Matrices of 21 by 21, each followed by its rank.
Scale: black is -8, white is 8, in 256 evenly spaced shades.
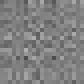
three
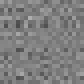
three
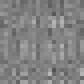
three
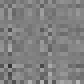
two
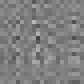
three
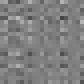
two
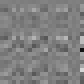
two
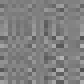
two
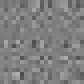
three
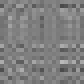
two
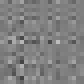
two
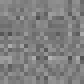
three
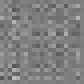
three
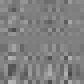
two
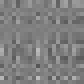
two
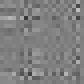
three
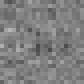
three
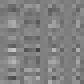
two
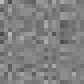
three
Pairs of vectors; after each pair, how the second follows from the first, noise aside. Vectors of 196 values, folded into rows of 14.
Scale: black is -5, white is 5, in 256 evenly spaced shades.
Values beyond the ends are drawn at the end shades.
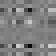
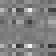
negated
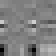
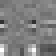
negated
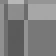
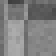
negated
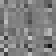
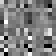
scaled up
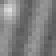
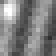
scaled up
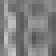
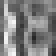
scaled up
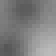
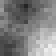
scaled up
